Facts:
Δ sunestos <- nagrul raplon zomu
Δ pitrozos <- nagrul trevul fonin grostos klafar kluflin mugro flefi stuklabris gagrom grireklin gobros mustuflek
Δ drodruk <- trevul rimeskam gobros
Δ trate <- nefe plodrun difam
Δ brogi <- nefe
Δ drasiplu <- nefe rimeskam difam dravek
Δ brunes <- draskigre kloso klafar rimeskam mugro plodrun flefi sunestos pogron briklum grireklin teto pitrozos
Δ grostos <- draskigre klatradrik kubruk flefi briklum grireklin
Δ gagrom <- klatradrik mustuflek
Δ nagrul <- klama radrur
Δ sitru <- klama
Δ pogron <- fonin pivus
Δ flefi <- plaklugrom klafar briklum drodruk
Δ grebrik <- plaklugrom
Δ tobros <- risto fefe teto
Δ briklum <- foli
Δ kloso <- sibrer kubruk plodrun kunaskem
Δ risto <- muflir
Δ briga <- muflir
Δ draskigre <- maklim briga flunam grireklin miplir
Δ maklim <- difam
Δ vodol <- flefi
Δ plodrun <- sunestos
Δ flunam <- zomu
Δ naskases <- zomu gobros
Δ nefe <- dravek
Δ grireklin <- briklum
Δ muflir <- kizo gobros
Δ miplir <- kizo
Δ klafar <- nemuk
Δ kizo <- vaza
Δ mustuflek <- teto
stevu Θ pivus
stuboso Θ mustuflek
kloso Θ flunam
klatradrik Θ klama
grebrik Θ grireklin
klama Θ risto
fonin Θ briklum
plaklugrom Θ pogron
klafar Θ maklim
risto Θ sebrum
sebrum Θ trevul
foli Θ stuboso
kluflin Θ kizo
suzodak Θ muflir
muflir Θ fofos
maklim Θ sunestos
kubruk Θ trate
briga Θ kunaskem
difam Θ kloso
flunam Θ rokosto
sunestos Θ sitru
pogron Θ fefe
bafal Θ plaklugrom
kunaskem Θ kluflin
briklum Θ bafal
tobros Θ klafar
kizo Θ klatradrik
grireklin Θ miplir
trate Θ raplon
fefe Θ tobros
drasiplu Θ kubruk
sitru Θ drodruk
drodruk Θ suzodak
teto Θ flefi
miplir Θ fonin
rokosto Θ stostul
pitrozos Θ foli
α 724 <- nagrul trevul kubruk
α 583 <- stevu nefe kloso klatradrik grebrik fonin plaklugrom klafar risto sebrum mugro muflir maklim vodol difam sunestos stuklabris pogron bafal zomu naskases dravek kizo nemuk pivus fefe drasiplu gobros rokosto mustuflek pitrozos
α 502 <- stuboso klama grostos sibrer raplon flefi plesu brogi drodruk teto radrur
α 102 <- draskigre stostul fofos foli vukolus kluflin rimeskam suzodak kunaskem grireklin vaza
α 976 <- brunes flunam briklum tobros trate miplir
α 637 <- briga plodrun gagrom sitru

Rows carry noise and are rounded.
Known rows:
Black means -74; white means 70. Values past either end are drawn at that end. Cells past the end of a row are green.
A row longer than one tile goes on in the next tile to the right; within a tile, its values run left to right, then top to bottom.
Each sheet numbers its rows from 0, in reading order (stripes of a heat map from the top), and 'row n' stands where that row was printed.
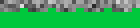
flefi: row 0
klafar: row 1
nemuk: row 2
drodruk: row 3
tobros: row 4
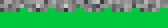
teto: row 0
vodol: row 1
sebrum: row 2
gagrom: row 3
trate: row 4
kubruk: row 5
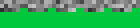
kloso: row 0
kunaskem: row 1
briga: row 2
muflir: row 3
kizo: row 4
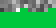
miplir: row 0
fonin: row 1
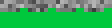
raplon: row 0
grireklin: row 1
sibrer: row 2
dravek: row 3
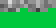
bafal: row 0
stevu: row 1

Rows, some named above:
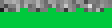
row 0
briklum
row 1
grebrik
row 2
sebrum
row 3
klama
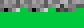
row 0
maklim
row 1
maklim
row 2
kloso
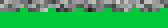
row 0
sibrer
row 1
briga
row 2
kloso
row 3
sunestos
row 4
tobros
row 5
plodrun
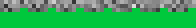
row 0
brunes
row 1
mugro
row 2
gobros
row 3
drasiplu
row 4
flefi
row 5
rimeskam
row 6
suzodak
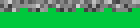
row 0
sitru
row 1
klatradrik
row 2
draskigre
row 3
pitrozos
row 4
kluflin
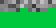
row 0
grostos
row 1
brunes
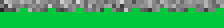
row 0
pogron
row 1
fofos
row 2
fefe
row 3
stuboso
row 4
sitru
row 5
difam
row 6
foli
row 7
grebrik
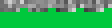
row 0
plaklugrom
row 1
vaza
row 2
flunam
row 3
flunam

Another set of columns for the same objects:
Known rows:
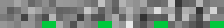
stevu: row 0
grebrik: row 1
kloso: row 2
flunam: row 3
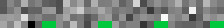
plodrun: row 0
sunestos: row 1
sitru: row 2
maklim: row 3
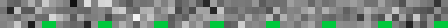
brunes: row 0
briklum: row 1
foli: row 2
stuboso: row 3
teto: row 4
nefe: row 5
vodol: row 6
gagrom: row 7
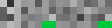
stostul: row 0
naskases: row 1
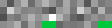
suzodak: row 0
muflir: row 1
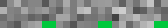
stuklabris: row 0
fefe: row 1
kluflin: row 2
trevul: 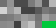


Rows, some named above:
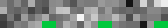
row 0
grostos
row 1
foli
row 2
briklum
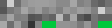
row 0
pogron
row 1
difam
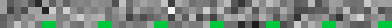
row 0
stuboso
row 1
vaza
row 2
klafar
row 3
pitrozos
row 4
miplir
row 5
flefi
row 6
grireklin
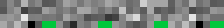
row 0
plodrun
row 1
fonin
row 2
grireklin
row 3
plodrun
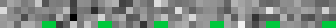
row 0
klatradrik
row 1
drodruk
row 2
tobros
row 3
rimeskam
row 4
kloso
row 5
difam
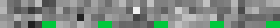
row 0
briga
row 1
sebrum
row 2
maklim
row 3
kunaskem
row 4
plaklugrom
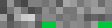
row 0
kubruk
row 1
mugro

